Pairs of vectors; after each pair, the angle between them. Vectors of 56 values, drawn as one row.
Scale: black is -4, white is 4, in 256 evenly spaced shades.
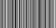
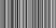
partly aligned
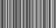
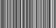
nearly parallel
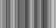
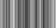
nearly parallel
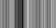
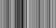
nearly parallel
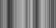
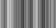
nearly opposite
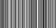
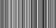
nearly parallel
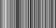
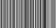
orthogonal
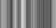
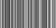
orthogonal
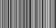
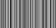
partly aligned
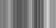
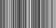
partly aligned
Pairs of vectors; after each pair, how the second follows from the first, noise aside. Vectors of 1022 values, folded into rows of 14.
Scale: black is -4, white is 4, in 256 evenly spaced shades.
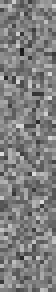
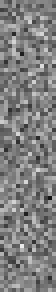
shuffled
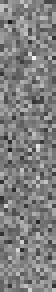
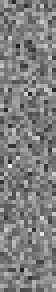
shuffled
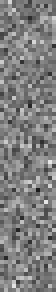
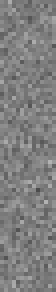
shrunk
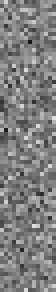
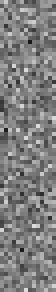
copied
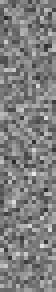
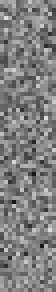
sign-scrambled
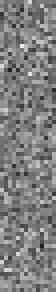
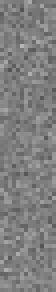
shrunk
